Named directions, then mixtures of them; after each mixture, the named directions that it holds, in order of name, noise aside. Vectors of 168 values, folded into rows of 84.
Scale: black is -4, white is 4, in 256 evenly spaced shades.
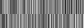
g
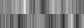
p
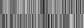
g, p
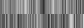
g, p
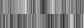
g, p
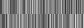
g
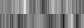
p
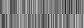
g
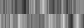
p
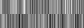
g, p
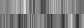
p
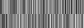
g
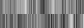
g, p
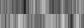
p
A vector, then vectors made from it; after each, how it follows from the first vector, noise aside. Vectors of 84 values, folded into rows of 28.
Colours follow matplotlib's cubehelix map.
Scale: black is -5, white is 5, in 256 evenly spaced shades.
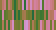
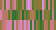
reversed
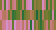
reversed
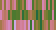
reversed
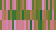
reversed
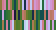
scaled up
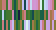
scaled up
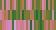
reversed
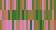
reversed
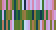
scaled up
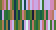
scaled up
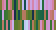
scaled up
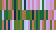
scaled up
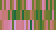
reversed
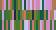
scaled up
